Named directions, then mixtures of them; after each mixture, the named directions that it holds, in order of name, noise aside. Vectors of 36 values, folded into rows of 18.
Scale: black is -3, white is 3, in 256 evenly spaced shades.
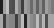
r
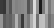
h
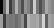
h, r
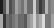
h, r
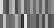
r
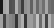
r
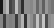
r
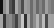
r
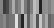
h, r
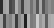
r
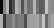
h, r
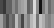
h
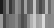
h, r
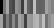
h, r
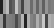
r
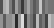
h, r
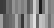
h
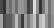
h
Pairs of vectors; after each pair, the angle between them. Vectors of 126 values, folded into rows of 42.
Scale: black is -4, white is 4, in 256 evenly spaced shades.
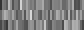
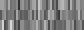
orthogonal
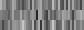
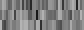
partly aligned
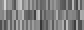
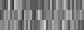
orthogonal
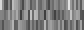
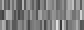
orthogonal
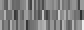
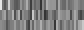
partly aligned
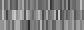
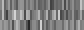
nearly parallel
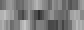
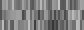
partly aligned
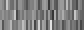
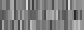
partly opposed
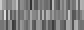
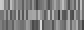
partly aligned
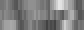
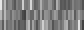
orthogonal
